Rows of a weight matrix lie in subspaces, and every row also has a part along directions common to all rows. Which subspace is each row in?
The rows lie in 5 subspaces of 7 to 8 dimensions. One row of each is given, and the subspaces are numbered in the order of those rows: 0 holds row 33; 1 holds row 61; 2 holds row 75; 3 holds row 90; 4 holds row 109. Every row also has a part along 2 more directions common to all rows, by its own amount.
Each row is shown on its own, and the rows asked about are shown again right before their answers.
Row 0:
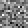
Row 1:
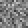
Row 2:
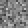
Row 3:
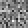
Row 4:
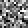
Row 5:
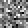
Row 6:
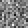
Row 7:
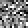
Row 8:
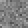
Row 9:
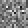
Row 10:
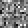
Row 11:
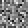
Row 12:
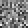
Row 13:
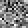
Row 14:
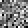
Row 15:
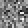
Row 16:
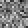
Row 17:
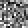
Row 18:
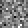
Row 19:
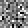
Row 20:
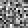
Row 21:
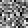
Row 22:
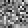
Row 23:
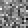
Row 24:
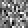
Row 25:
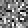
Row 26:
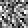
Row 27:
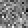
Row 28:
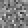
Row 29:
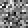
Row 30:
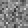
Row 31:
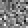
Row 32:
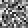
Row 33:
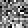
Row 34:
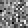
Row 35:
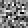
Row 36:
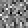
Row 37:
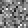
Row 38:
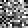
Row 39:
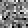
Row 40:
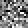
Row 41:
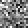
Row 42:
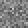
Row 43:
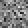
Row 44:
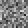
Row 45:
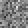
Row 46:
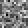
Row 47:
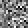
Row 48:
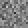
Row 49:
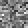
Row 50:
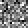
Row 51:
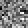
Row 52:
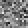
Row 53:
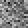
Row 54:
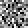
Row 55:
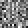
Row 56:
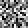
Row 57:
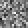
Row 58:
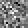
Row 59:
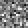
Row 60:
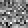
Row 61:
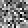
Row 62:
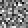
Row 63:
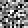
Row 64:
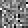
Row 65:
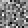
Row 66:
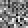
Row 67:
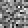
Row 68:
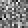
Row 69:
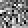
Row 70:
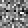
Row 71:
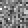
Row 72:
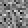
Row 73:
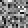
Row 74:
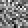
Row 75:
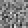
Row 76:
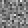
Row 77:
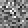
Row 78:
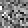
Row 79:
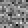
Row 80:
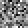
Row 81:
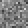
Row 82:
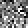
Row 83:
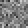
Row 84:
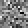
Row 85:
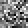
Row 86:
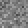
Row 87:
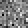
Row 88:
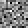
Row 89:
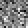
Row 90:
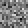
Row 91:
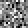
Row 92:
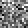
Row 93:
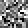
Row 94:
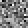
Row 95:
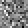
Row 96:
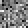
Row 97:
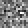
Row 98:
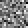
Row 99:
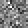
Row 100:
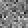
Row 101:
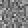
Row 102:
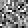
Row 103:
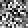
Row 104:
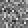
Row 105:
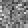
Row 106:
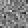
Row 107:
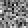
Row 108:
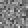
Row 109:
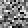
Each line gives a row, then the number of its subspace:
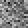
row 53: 0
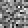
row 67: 2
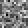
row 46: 0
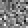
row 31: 2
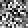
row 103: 4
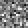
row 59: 2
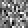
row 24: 0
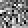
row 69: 3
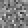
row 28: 0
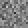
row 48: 4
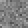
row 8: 1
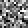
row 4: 0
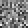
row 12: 3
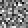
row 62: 3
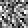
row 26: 2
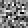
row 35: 0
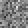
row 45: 4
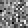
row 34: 3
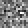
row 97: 0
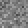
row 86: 4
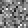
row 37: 4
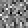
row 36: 2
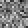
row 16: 0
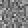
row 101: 1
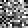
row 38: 0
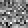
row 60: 3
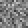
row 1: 1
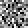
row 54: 1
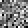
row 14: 1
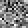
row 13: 0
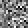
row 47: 1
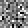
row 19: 1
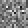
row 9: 4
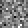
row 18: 4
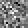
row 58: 4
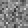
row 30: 4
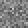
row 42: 1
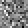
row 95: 0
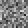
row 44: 1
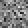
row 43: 1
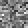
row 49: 2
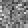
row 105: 2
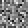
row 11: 3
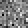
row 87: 1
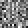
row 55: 3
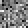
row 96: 3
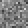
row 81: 3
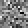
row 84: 4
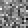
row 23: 2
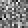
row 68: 3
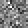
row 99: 4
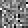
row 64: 2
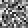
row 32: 1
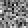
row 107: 0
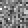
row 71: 2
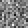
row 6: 1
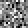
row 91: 4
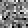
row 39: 3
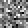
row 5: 2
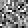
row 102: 3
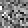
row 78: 2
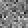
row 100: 3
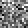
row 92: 2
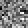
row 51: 2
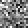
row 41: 0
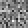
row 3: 3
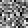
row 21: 1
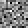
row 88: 4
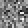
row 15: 4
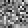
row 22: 3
